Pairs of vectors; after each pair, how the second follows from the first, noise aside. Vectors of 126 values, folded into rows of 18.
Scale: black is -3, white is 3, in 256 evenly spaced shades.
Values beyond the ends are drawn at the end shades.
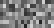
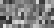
shuffled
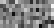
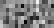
wrapped around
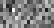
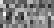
shuffled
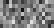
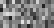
shuffled
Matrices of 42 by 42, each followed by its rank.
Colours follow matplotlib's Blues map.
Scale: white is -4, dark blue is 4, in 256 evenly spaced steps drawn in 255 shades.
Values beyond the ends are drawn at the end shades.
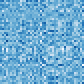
five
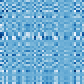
two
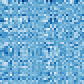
five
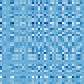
two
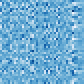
five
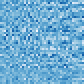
five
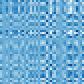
two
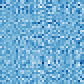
five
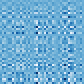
two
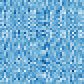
five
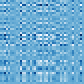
two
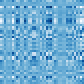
two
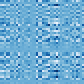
two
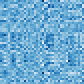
five
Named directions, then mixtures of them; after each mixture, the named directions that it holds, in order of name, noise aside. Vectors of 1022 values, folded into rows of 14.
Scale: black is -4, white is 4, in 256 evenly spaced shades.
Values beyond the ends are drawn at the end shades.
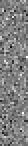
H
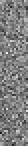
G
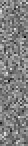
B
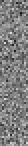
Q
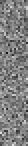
G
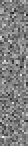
B, H, Q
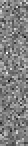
B, G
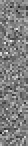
G, Q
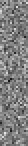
B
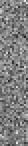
B, G, H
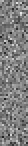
Q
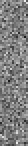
B, G, H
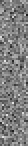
B, H, Q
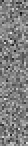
Q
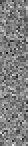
G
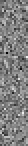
B, G, H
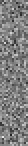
B, Q
